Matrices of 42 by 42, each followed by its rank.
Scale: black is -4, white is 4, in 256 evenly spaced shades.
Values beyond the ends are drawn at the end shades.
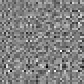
five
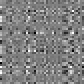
three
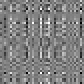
two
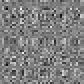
five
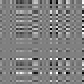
one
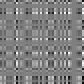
one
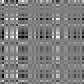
one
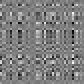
two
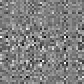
five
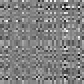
three
